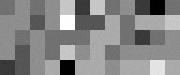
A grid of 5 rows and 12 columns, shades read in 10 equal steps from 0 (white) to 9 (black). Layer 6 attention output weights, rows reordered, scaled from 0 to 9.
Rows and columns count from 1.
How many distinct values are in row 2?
6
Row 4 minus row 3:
0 1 0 0 -3 -1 0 2 -1 -3 -1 0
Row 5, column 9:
3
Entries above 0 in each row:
12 11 12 12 12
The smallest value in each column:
4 4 4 3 0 3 2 3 3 3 1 2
